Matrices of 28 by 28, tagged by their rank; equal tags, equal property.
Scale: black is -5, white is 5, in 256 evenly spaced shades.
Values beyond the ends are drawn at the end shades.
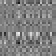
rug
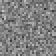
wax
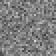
wax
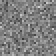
wax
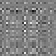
rug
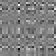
rug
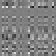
rug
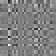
rug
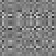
rug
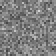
wax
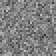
wax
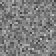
wax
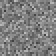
wax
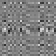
rug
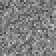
wax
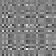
rug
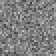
wax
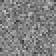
wax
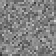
wax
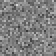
wax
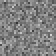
wax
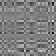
rug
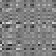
rug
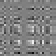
rug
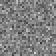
wax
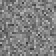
wax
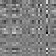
rug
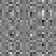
rug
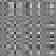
rug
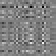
rug
